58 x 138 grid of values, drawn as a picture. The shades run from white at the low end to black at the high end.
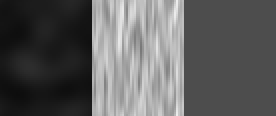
The table splits into one row of 3 panels. Panel 1,1: very high, smooth, faint in contrast. Panel 1,2: low, streaked downward. Panel 1,3: high, flat.
